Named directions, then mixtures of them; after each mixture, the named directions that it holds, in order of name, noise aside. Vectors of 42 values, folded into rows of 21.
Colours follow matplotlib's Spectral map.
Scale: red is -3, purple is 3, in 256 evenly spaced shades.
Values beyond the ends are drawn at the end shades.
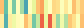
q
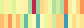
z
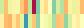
q, z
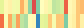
z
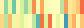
q, z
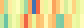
q, z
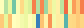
q, z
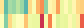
q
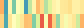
q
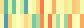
q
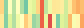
q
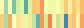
q, z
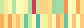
z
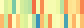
q, z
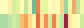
z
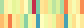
z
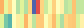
q, z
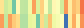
q, z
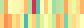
q, z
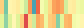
q, z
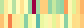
z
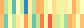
q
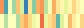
q, z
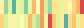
q, z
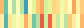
q
